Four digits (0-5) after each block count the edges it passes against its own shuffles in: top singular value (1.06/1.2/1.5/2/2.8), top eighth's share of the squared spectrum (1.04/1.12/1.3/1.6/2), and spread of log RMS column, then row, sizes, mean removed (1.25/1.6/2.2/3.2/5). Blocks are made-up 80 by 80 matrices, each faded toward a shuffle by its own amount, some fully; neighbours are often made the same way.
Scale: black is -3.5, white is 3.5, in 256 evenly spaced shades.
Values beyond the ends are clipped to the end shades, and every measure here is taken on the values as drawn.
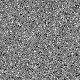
2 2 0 0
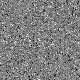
0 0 0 0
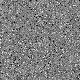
0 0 0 0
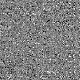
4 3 2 1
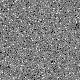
0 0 0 0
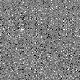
4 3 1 2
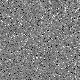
2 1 0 0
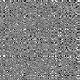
4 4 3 3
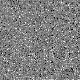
3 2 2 1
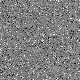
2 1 0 0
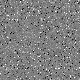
2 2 0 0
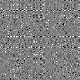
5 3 2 2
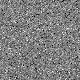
0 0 0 0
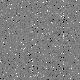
3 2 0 0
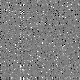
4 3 1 1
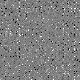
4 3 2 1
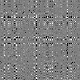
5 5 3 3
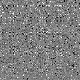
4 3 1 2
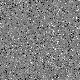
1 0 0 0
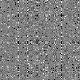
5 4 3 2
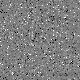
2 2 0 0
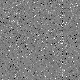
3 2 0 0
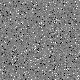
2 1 0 0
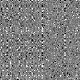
4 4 3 2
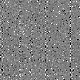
4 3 2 1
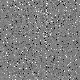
2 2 1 0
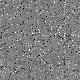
2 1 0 0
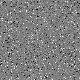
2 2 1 0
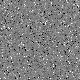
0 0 0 0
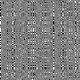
5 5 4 3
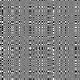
5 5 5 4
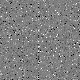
3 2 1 0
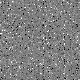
3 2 1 0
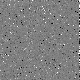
4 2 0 0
